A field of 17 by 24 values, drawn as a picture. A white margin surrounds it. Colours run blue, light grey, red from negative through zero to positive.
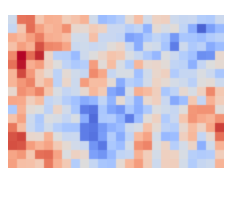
Ninth with the highest average: top left. Average level on the scale: 50%. Mirror symmetry: none. Grain: blotchy.
